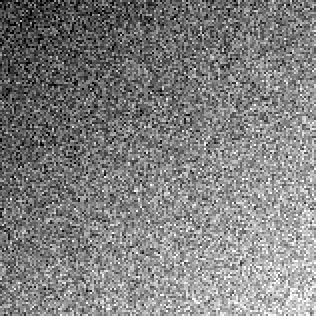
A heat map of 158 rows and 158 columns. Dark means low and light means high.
Neither half mirrors the other. No single row or column stands out from its neighbours. The grain is fine, like static. Values rise toward the bottom right.
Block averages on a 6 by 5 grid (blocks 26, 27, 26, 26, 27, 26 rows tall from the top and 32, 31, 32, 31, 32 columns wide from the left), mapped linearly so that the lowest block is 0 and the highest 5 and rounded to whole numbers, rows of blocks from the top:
0 1 1 2 2 | 1 1 2 2 3 | 1 2 2 3 3 | 2 2 3 3 4 | 2 3 3 4 4 | 3 3 4 4 5
